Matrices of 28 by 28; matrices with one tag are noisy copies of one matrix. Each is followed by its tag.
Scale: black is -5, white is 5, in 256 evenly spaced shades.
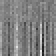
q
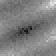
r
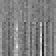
q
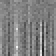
q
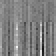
q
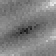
r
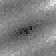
r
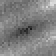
r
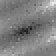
r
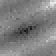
r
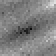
r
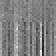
q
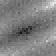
r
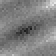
r
